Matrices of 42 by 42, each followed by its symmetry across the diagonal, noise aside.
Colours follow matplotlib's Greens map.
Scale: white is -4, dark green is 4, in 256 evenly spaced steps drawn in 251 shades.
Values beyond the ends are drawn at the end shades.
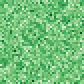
symmetric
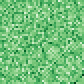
symmetric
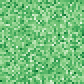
neither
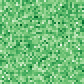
neither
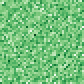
symmetric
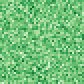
neither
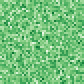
symmetric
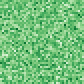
neither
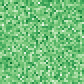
neither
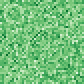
symmetric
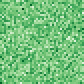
neither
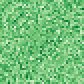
symmetric
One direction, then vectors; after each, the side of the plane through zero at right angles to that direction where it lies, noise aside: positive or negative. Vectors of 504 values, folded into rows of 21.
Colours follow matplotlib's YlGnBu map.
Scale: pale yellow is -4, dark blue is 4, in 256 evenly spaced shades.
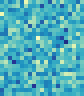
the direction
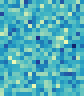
negative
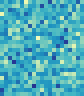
positive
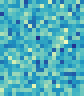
negative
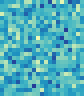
positive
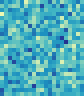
positive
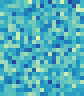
positive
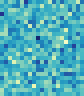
negative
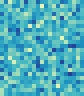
negative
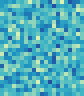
positive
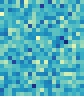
positive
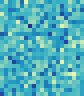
positive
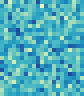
negative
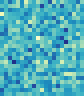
positive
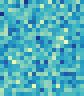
negative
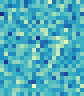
negative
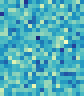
negative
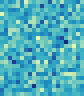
positive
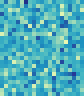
negative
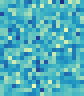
negative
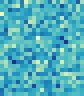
positive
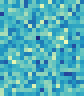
negative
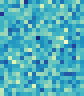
negative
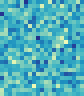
negative
